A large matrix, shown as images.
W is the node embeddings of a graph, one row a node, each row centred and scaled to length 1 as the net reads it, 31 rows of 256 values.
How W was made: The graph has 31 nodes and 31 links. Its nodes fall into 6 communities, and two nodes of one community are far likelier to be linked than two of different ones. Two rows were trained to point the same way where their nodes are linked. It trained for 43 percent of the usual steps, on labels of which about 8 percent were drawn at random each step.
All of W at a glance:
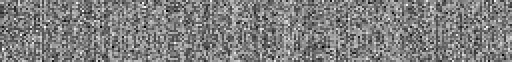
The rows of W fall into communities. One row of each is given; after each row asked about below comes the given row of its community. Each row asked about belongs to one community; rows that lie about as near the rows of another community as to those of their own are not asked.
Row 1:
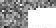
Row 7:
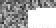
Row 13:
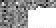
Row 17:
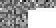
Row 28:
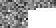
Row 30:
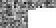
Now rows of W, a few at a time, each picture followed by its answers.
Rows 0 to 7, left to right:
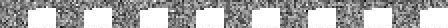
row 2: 13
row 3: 17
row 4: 1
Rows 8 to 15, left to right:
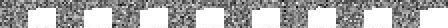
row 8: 13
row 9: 28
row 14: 7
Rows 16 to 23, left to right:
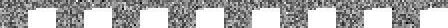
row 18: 1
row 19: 17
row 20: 1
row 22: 17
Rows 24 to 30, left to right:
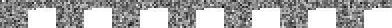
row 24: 30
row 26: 28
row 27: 13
